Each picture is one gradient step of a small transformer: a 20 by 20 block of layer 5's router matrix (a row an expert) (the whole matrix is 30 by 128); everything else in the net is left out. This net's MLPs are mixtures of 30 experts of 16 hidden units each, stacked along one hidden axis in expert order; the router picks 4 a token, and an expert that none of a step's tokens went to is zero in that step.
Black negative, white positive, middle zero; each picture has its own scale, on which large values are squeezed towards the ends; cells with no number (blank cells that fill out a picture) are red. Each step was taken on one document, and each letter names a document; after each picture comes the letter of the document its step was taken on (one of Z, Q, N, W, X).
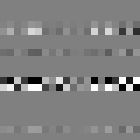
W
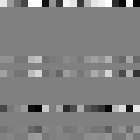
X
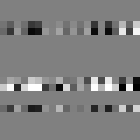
W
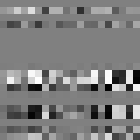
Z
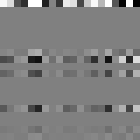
X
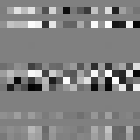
Z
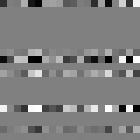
X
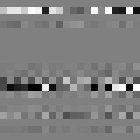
Z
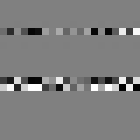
W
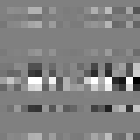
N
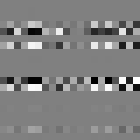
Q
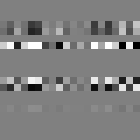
W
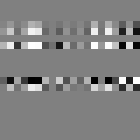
Q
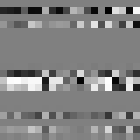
Z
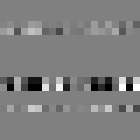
Q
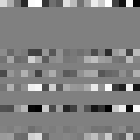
X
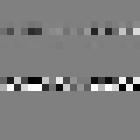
W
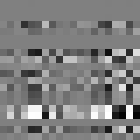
N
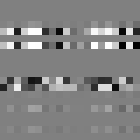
Q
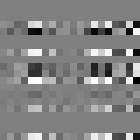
N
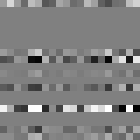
X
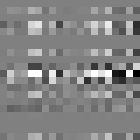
N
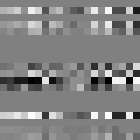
Z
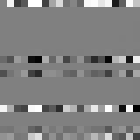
X
